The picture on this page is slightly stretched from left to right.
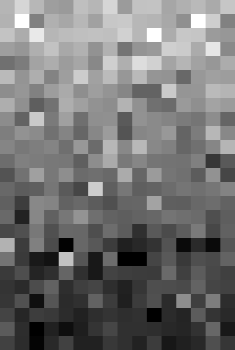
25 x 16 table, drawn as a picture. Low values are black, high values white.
Slope: up to the top. Stripes: none. Odd rows or columns: none. Grain: fine.
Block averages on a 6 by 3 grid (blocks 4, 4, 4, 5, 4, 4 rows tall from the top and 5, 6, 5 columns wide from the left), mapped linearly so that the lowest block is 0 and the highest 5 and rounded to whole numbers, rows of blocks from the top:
5 5 5
4 4 4
3 3 3
2 2 2
1 0 1
0 0 0
